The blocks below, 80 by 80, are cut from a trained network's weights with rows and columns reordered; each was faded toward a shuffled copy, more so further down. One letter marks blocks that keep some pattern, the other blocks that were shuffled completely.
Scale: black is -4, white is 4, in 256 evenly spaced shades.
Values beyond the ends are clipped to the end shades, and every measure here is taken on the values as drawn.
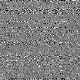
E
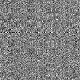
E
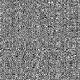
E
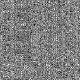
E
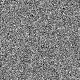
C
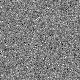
C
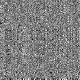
E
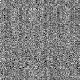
E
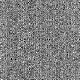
E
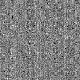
E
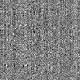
E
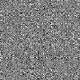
E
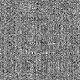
E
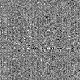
E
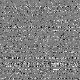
E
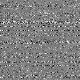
E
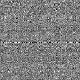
E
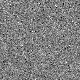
C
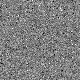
C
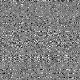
E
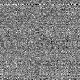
E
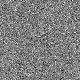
C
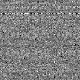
E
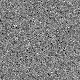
C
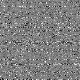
E
